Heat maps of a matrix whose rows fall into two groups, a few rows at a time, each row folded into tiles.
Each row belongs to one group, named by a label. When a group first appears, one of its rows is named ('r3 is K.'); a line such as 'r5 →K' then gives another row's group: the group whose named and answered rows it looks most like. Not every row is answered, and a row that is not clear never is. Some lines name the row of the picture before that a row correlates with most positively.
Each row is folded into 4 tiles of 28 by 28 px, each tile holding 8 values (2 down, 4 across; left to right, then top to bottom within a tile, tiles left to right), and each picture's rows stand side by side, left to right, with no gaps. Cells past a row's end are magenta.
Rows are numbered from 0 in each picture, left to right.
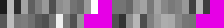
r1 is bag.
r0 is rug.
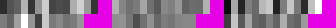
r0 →bag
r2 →rug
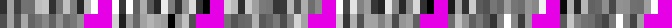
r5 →rug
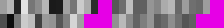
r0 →bag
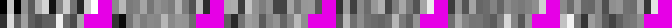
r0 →rug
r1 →bag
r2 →bag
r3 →rug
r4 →rug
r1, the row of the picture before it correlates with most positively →0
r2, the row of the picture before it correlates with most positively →0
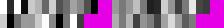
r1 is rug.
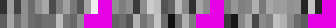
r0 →rug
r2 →bag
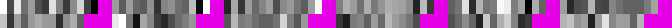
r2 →rug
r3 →bag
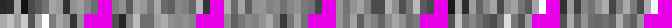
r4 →rug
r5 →rug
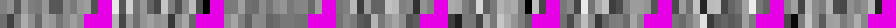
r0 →bag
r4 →bag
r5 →bag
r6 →bag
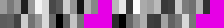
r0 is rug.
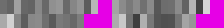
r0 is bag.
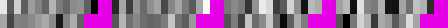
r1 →rug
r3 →bag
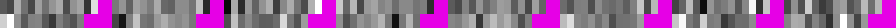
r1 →bag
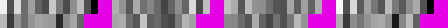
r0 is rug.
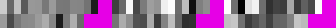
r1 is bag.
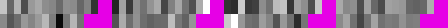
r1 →rug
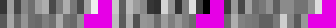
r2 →rug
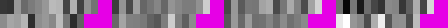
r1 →rug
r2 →rug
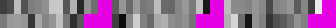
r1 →bag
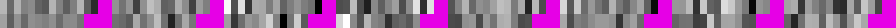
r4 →bag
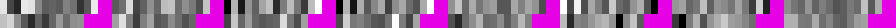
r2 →rug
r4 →bag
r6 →bag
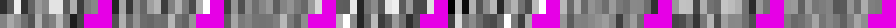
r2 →rug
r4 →rug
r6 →bag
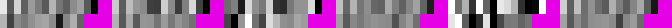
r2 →bag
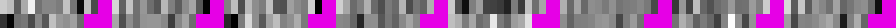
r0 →bag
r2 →bag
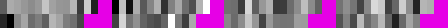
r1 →rug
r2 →bag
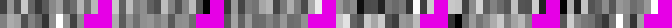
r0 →rug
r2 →rug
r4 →bag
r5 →rug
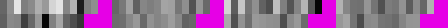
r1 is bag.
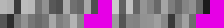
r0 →bag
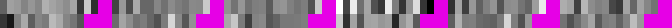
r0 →bag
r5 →bag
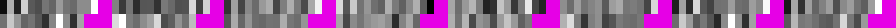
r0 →rug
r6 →rug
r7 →rug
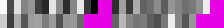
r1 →rug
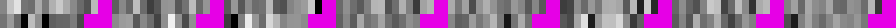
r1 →rug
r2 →bag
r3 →rug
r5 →bag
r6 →rug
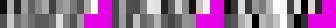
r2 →bag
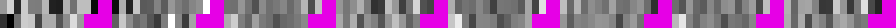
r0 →bag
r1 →rug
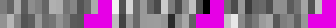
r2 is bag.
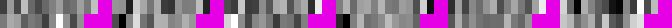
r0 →rug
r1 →bag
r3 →bag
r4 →rug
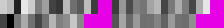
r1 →rug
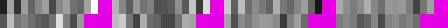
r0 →rug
